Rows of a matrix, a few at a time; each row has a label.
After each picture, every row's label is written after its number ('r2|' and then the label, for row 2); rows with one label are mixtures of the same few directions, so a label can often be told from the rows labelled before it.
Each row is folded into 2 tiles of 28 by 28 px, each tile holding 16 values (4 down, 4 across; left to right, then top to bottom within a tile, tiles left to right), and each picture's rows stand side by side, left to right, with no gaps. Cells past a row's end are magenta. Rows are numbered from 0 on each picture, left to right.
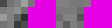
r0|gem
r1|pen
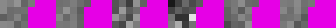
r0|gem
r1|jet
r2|gem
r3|pen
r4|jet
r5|gem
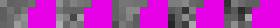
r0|gem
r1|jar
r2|jar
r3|jet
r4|pen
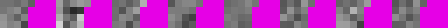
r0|jet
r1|jar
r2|jet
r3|gem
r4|gem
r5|gem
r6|jet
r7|gem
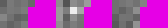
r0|gem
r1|pen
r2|jet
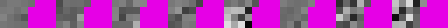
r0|gem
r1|pen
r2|jar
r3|jet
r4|jet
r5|jet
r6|gem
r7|gem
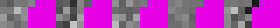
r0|pen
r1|gem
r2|jar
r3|pen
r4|jet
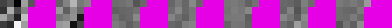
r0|gem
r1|gem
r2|pen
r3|gem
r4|jar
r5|gem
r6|jet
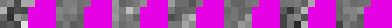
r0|jar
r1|gem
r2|pen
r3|gem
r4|gem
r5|jet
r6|jar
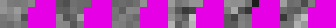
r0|pen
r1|pen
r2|jet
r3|jar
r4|jet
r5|gem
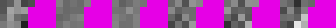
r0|jar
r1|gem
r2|pen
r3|jar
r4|jar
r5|gem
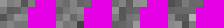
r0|gem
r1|jar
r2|jar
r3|pen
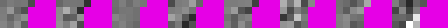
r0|jet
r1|jet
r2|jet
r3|gem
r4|jet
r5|gem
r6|jet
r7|gem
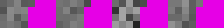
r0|jar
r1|jet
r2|jar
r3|gem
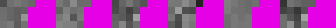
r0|pen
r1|jar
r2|pen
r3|jet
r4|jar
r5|pen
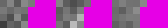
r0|jar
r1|gem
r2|jet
